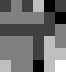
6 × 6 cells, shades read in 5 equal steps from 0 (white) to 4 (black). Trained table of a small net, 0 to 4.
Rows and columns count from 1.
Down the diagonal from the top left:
3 2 3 3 1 0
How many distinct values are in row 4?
3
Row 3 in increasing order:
2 3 3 3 3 3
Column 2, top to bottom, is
2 2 3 2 2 2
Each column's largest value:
3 3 3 4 4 4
